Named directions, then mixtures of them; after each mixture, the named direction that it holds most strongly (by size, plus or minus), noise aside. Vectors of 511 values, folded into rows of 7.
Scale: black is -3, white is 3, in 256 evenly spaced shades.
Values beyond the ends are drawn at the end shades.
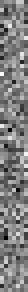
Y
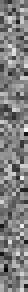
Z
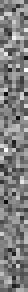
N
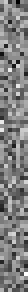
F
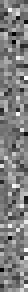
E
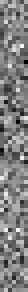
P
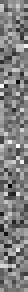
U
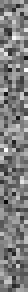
N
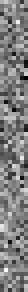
Z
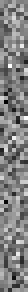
P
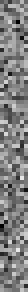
Z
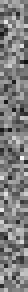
P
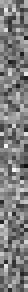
Z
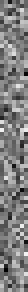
Z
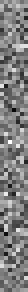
U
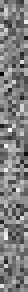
Y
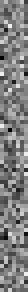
Y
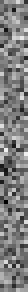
N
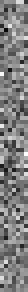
Y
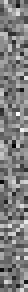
E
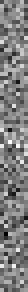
U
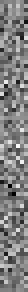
U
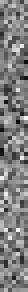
P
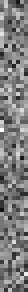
F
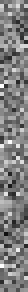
U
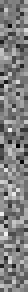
U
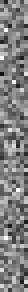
Y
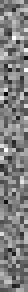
N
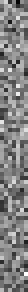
F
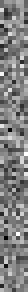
Y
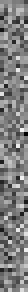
E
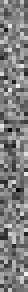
Y
